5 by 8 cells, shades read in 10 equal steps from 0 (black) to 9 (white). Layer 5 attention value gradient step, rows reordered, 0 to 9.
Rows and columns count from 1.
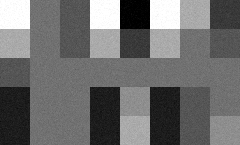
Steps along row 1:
down down up down up down down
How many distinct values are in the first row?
6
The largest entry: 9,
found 3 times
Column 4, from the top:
9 6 4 1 1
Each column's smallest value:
1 4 3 1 0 1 3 2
